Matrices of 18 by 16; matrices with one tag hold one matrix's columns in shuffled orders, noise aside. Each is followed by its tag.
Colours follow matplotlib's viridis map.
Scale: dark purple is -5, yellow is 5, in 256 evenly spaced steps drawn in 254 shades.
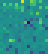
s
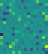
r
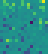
s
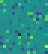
r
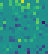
s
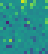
s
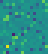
r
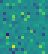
r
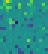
s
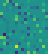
r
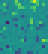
s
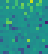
s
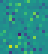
r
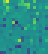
s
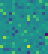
r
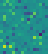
r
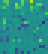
s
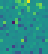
s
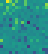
s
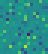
r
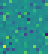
r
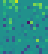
s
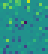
s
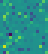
r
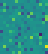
r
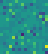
r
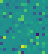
r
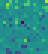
s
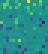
s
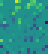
s
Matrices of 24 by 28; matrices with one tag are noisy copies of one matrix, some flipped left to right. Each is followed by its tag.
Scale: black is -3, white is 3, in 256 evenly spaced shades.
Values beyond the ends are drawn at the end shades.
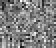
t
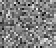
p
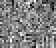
t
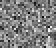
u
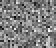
u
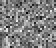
u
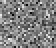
p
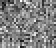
t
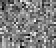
t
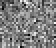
t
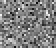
p
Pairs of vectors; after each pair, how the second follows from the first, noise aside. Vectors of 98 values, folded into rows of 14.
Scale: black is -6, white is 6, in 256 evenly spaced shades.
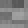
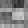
scaled up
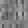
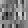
scaled up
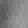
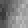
scaled up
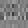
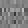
reversed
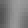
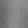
shrunk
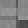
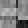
scaled up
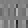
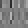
reversed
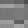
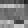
scaled up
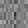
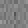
shrunk
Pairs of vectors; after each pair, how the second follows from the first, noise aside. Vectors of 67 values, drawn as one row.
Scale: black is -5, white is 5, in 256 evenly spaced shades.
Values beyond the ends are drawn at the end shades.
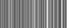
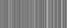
shrunk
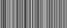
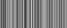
copied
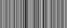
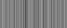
shrunk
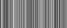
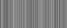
shrunk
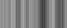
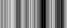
scaled up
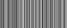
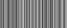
copied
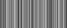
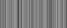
shrunk
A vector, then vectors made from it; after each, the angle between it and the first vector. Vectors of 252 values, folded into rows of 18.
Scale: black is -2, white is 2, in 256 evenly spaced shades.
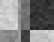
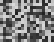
orthogonal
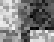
nearly parallel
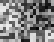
partly aligned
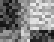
nearly opposite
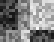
nearly opposite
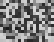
orthogonal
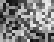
partly opposed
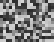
orthogonal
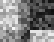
nearly parallel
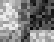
nearly parallel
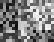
partly opposed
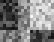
nearly opposite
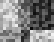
nearly parallel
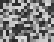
orthogonal
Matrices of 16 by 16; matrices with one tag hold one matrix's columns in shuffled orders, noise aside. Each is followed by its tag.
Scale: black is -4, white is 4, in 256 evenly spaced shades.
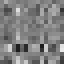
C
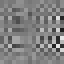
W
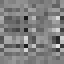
W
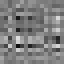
W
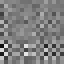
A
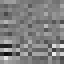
A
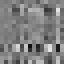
C
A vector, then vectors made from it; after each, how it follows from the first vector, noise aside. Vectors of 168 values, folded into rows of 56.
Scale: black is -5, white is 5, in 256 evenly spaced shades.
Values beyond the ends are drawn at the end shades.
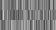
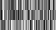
scaled up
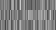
wrapped around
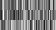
scaled up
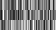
scaled up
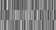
wrapped around
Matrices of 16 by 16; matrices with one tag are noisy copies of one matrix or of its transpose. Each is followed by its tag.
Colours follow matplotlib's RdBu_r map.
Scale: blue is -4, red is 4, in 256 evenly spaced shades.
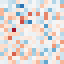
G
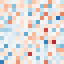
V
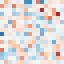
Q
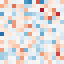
Q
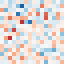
G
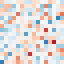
V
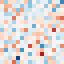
V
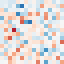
G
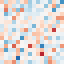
V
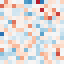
Q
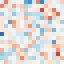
Q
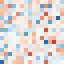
V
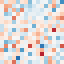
V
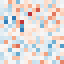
G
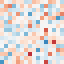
V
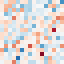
V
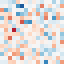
G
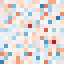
V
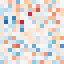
G
